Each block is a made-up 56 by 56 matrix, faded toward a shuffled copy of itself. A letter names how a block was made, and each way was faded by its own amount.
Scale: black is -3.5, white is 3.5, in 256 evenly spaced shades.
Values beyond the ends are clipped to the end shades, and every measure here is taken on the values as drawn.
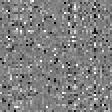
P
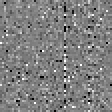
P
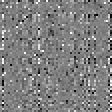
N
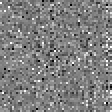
P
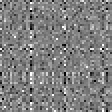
N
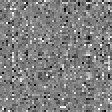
P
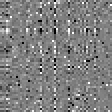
N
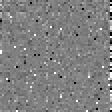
P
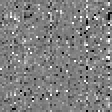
P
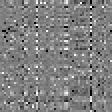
N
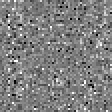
P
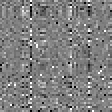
N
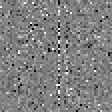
P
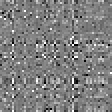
N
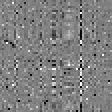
N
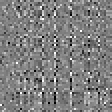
N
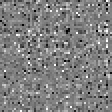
P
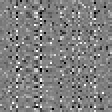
N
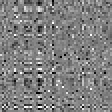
N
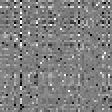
N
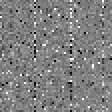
P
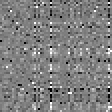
N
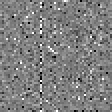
P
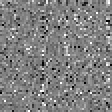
P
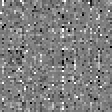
P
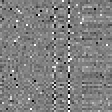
N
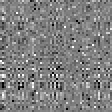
N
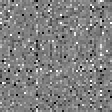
P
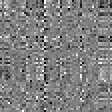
N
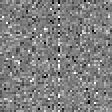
P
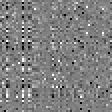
N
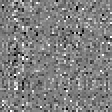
P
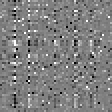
N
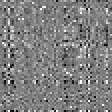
N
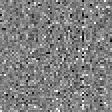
P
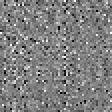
P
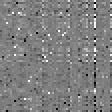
N
